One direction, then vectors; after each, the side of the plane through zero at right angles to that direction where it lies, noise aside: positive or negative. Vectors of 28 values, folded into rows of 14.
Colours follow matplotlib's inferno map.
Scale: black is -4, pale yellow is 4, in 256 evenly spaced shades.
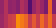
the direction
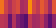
negative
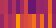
positive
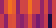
negative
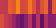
negative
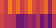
negative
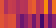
negative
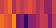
negative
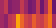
positive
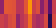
negative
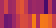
positive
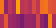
negative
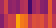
positive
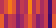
negative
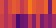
negative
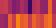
positive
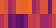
negative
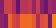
positive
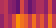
positive
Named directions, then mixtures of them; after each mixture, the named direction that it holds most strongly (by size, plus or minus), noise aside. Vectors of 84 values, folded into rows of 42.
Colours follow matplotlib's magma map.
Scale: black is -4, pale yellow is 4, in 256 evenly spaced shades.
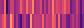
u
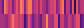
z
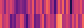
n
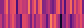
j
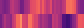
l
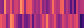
z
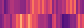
l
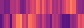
l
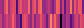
j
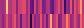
j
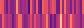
j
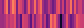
j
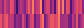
n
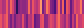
n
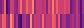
u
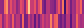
j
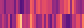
l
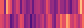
u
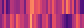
l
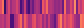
z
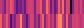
n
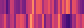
l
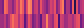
z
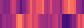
l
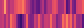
l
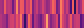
z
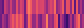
z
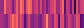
z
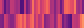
l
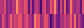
n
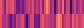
n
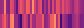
u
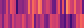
j
